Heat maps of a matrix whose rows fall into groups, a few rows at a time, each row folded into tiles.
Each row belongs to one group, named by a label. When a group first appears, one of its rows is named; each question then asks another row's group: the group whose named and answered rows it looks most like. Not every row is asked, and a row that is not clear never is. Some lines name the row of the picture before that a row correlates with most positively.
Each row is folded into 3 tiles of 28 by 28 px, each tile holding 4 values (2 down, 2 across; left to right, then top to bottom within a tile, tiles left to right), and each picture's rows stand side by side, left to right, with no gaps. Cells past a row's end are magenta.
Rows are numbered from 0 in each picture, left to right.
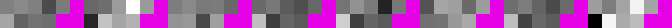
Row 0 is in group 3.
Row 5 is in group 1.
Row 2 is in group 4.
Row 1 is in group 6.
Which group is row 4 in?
3
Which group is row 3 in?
3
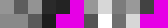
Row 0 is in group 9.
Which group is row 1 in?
4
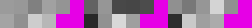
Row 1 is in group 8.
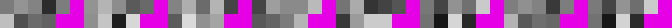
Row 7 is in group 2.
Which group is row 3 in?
1
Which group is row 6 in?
3
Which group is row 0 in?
3
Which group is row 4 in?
8
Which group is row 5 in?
2
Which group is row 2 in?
4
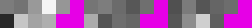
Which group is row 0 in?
6
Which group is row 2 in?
8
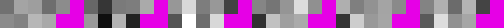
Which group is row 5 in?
4
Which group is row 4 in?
6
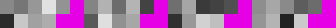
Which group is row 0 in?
6
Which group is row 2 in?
8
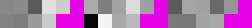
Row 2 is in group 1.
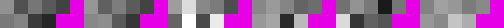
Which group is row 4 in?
3
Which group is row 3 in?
4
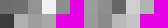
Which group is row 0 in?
6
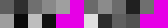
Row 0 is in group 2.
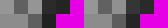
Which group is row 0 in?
9
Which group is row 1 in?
9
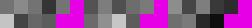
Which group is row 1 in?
8
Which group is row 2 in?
9
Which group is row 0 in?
3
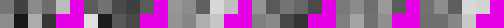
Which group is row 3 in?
9
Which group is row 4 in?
4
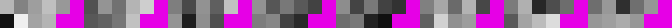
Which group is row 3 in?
9
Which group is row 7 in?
8
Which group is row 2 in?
2
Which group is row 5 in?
4
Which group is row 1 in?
1
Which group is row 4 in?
9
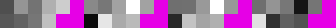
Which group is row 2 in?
6
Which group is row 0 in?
1
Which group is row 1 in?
6
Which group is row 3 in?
3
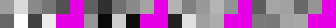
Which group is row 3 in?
1
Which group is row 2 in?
6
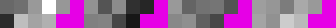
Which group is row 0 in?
6
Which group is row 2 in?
9
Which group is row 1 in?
9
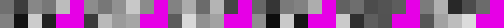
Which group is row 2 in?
4
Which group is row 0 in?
2
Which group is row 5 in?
8
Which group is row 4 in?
3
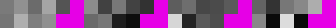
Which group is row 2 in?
3
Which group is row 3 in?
2
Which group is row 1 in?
9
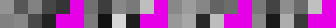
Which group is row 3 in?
2
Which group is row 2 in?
4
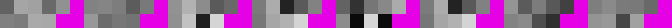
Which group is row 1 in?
3
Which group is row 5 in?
8
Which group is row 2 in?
4
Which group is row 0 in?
1
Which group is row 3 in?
8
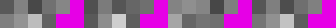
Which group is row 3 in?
8
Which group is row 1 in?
8
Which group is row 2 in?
3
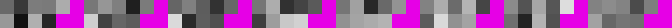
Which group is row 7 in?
3
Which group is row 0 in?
2
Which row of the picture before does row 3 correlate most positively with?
1
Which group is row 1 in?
3
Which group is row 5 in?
4
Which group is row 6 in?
2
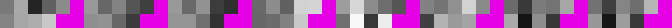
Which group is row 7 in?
2
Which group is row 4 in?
4
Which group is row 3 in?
1
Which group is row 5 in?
6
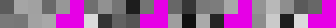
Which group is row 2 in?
2
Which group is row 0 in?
1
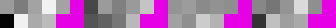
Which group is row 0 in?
6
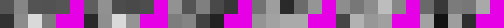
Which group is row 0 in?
8
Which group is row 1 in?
8
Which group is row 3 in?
8
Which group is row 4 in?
6
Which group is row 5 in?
2
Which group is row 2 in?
9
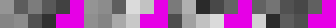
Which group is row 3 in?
3
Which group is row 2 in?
8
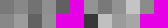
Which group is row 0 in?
4
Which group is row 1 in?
6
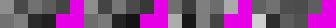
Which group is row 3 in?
3
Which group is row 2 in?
2
